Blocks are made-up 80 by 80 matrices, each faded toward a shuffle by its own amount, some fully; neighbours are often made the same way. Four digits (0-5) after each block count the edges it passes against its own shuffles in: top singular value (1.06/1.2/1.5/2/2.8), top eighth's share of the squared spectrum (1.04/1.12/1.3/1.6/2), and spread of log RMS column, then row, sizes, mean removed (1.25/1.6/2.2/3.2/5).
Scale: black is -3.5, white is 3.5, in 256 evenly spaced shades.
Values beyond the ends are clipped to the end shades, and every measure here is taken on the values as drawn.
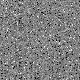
3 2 1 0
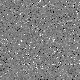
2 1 0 0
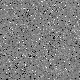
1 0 0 0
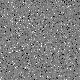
2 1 0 0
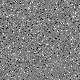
0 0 0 0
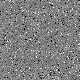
2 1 0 0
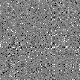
4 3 1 2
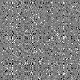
4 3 2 2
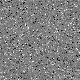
2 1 0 0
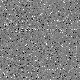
3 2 0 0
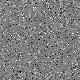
2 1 0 0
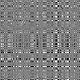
5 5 4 4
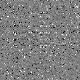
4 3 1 1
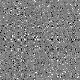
4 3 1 1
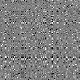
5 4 2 2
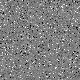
2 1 0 0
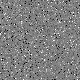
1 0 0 0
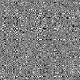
4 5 2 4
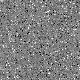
2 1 0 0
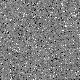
1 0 0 0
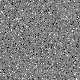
0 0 0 0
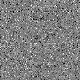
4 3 0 1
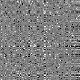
5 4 3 2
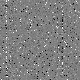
3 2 1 0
